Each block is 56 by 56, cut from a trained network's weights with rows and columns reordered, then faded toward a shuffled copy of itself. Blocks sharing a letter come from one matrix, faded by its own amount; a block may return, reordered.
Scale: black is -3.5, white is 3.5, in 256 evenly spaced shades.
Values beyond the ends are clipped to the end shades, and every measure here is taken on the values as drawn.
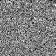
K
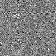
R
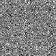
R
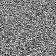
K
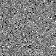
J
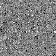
J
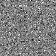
J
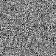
K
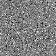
J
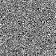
R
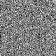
K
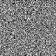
K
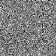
R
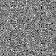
R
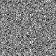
R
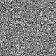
R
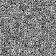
K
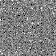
J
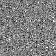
J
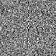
R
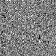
K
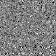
J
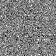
J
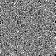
R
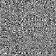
R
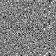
R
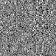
R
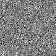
R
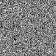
K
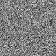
K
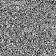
K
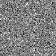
R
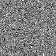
J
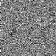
R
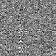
R
